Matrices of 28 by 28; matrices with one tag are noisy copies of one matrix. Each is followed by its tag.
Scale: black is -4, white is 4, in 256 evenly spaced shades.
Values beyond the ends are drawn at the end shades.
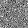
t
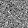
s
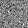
s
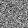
s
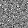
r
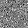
t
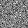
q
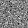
s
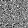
r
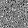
t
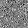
t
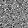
r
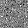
t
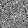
q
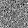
t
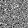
r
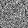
q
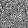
q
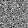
r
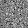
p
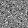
s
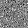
t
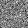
q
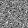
s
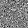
t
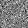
q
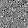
t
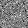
q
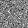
s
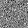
t
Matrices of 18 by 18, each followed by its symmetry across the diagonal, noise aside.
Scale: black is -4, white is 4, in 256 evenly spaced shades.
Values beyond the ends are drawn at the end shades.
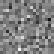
antisymmetric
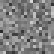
antisymmetric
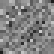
symmetric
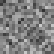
symmetric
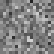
neither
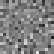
antisymmetric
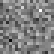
antisymmetric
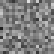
antisymmetric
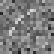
symmetric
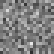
neither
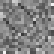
symmetric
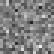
neither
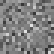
symmetric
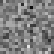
neither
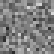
antisymmetric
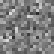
symmetric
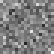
symmetric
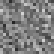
antisymmetric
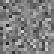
neither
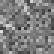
symmetric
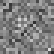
symmetric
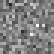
neither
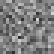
antisymmetric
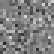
antisymmetric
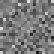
symmetric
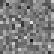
neither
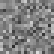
neither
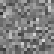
neither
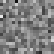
antisymmetric
